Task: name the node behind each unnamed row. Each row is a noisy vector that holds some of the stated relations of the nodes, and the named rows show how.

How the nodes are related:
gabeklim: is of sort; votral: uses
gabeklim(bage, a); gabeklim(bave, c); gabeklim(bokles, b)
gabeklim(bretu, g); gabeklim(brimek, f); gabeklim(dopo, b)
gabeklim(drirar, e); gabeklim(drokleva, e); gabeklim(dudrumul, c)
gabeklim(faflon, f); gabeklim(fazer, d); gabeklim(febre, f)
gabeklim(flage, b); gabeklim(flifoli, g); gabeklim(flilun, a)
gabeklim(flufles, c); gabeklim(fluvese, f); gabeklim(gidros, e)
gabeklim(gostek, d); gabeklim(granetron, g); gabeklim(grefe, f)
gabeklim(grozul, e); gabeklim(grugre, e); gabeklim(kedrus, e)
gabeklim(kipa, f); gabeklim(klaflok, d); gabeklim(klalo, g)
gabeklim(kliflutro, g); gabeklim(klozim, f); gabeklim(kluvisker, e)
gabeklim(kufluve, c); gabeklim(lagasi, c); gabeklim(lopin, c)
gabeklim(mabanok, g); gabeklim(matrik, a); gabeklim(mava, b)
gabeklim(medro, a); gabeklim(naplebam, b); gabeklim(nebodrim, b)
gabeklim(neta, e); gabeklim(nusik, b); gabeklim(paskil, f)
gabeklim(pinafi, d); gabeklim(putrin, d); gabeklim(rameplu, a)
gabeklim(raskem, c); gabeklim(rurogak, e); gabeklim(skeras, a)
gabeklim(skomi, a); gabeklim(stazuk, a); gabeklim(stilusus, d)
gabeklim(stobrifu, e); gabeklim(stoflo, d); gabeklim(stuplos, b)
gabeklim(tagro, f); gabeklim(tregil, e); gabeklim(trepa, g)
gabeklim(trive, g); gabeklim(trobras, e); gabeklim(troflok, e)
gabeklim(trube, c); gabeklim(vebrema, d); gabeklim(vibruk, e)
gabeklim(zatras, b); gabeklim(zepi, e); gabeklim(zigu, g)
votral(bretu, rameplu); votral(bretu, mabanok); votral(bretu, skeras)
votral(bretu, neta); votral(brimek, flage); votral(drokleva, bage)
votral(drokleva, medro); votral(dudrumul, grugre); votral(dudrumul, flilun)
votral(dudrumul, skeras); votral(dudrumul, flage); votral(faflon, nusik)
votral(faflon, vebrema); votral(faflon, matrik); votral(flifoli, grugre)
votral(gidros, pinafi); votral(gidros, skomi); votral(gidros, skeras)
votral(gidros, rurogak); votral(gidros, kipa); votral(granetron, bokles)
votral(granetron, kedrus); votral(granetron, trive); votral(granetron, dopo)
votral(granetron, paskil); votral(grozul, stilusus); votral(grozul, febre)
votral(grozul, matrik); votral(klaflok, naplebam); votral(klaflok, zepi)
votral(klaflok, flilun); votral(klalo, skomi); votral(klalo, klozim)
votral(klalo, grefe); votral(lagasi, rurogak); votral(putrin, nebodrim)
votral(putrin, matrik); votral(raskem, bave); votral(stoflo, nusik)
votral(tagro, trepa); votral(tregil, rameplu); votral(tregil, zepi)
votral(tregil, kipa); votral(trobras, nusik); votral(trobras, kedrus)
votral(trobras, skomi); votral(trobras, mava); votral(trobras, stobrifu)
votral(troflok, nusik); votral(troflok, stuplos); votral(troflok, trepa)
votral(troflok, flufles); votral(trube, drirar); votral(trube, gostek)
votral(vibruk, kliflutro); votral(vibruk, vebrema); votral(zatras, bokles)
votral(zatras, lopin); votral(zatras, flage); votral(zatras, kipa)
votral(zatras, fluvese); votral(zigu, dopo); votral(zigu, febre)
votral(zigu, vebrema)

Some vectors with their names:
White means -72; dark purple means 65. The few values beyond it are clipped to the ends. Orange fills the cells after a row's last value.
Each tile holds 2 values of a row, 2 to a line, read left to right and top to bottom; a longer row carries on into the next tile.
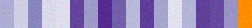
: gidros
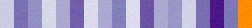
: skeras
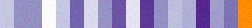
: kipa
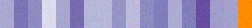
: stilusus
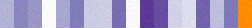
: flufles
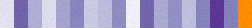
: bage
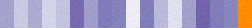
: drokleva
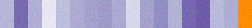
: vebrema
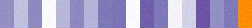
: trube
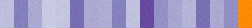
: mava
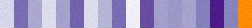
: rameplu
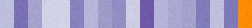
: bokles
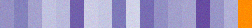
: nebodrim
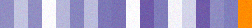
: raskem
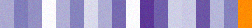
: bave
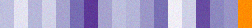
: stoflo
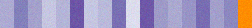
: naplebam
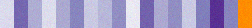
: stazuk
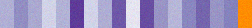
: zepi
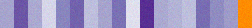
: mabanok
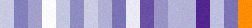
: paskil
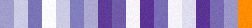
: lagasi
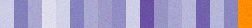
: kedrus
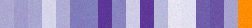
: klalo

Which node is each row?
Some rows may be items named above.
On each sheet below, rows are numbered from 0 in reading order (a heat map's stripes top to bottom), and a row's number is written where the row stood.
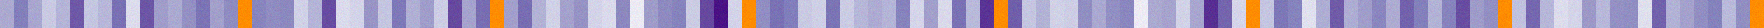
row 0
naplebam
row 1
grugre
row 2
matrik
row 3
flage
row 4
grozul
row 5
pinafi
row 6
dopo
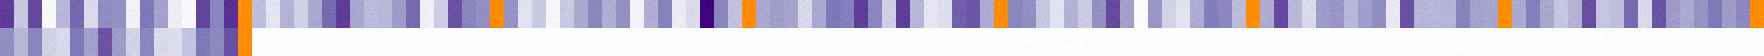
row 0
dudrumul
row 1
stoflo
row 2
faflon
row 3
klalo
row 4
zigu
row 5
kliflutro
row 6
naplebam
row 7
zatras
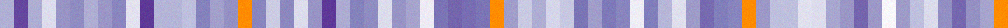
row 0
trive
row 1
klaflok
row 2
drokleva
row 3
vibruk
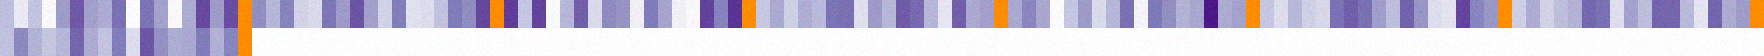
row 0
tagro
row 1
zatras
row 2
dudrumul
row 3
nusik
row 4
febre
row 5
trobras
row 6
nusik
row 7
stuplos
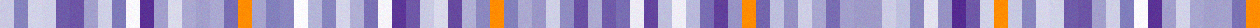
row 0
trepa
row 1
kufluve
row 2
bretu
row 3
putrin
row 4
trepa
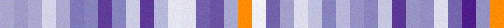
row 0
klalo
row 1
skomi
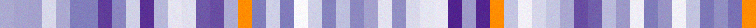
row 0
klalo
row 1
brimek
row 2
troflok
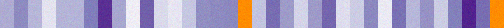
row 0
granetron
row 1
flilun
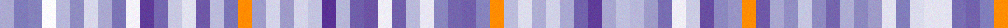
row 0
lopin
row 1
tregil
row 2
stoflo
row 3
flifoli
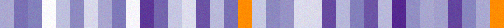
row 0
lopin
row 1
rurogak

